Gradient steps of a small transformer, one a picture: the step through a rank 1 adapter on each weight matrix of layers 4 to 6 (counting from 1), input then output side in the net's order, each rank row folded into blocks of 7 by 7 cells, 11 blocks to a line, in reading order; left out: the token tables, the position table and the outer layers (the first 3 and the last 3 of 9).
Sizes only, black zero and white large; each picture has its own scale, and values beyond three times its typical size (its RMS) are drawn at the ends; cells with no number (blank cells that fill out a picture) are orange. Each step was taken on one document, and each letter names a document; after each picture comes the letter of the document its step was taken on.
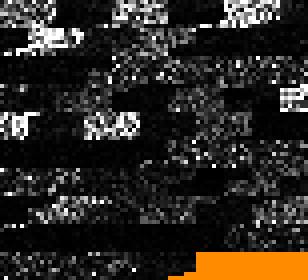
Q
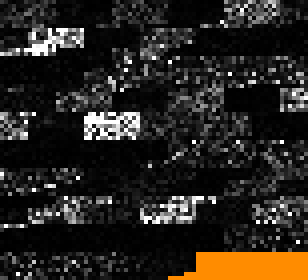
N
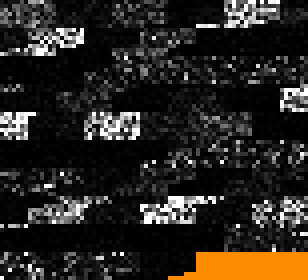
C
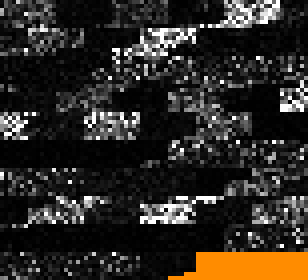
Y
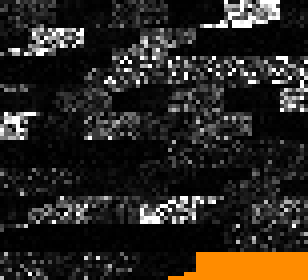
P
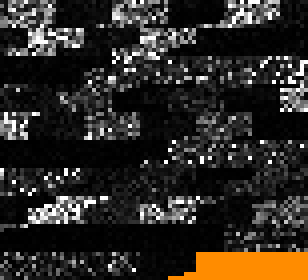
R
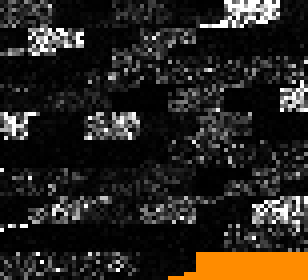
R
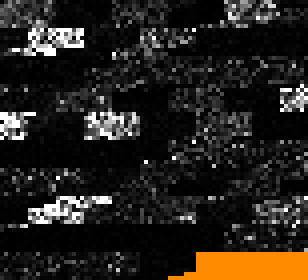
Q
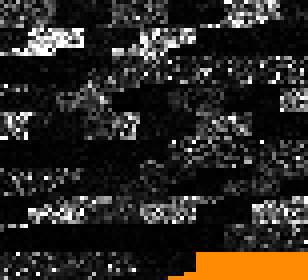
Q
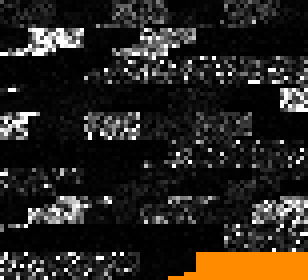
P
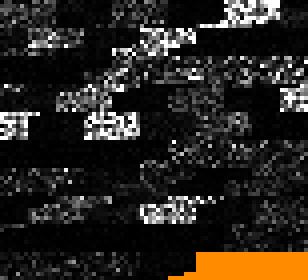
R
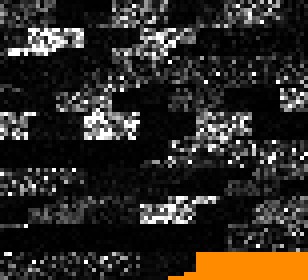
Y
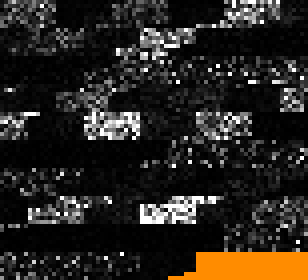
C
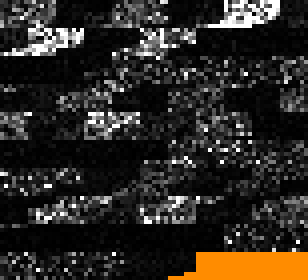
N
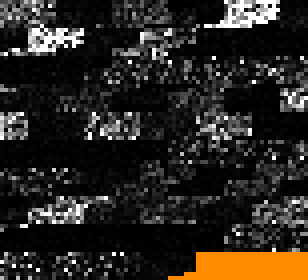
N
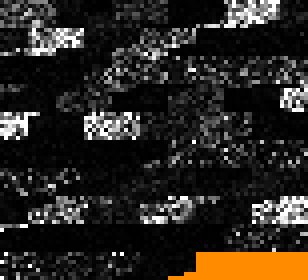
P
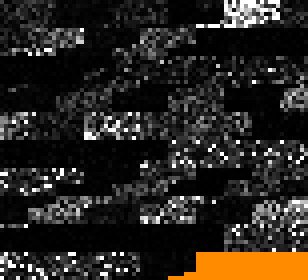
P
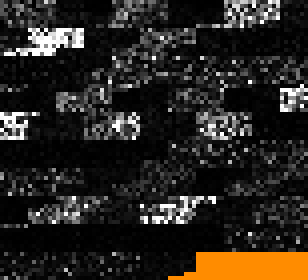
Y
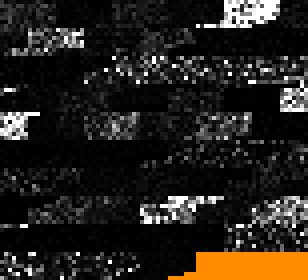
C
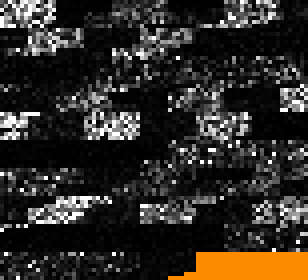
Y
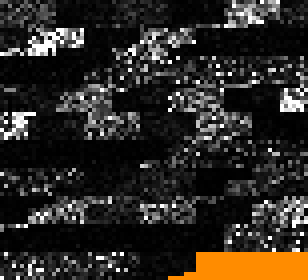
N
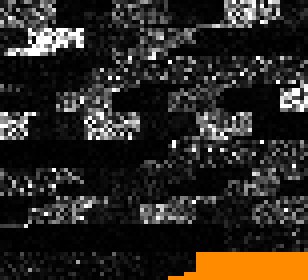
Y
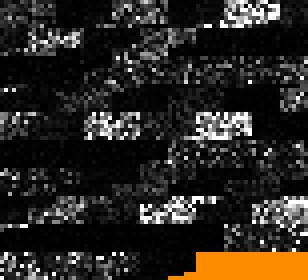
C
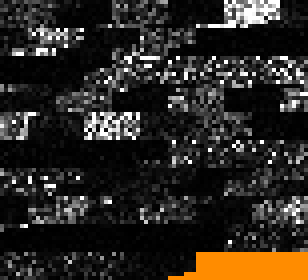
N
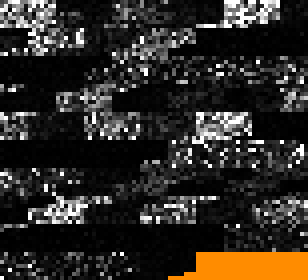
C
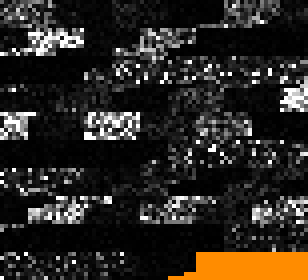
P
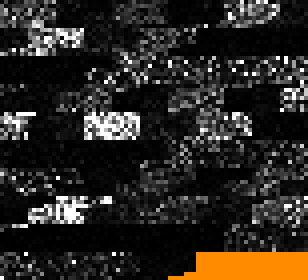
N
